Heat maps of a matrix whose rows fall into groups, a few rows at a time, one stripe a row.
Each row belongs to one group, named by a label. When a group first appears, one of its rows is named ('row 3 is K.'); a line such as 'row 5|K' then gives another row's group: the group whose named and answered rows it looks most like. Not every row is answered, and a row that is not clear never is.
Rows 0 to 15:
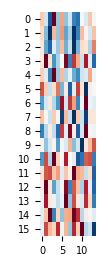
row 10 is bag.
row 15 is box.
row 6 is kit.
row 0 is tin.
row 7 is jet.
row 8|kit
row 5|jet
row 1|tin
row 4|tin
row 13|bag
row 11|box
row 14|box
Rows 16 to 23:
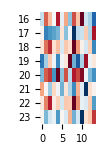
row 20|box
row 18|box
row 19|kit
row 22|box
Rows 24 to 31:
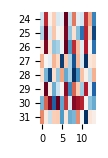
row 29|bag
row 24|bag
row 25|bag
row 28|tin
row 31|jet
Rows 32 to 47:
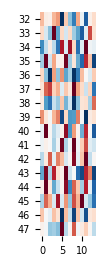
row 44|bag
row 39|jet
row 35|bag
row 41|kit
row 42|kit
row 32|jet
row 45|box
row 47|kit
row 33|tin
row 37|box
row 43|bag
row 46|jet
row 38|tin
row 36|tin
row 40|bag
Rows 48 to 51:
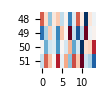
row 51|box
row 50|tin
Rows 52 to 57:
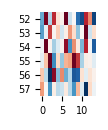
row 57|jet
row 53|kit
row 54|bag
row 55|box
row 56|tin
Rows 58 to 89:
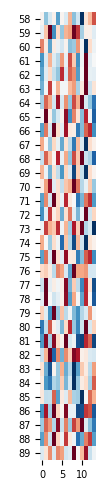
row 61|kit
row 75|bag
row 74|jet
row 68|box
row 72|kit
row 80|kit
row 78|bag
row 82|box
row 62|kit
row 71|bag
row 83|tin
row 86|bag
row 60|jet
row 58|tin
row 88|bag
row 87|box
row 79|tin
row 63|kit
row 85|tin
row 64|box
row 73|box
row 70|box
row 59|box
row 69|jet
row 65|bag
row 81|bag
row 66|bag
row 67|jet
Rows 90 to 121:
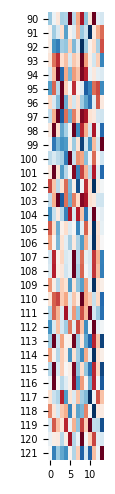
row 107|bag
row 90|kit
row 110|box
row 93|box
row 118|jet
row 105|jet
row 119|box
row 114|jet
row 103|box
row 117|tin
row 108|bag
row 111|box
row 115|bag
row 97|box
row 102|jet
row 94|box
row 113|bag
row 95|bag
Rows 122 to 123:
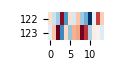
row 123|box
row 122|tin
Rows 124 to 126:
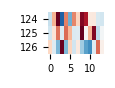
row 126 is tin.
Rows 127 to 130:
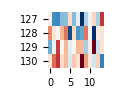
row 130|box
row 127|tin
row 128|jet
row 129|kit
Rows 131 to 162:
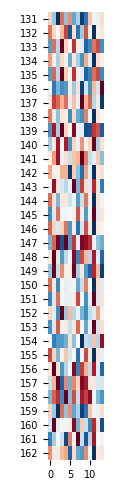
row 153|kit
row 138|jet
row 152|tin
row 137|box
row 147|box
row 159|tin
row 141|box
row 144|jet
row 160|bag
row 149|bag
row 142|jet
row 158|box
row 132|jet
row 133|bag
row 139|bag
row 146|jet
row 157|box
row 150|jet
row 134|jet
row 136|tin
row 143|bag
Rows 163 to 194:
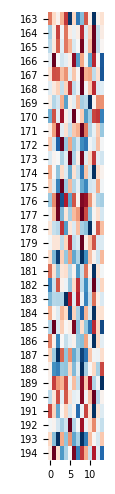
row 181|jet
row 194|bag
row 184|jet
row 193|tin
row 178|tin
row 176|box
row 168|kit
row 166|bag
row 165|kit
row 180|tin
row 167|box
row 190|kit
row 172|tin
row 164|kit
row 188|tin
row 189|box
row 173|kit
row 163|jet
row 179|kit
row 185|bag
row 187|tin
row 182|kit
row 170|bag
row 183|kit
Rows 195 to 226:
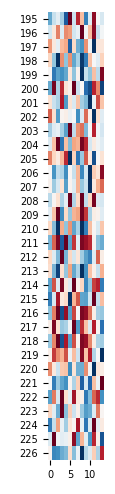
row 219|box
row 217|bag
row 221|tin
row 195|kit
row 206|tin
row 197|jet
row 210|tin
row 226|tin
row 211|box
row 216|box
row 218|box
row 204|box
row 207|tin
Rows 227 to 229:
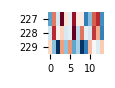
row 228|bag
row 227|bag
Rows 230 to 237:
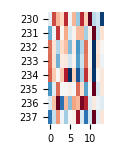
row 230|box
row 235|kit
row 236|box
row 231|kit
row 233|jet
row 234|jet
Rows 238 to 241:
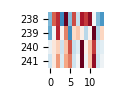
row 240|kit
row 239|kit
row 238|box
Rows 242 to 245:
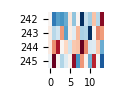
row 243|tin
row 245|bag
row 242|tin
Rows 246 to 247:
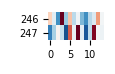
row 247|kit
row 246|tin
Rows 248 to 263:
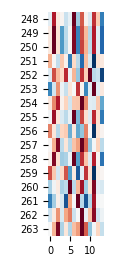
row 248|bag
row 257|box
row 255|bag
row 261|kit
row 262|kit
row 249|bag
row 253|kit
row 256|jet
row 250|bag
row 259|jet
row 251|jet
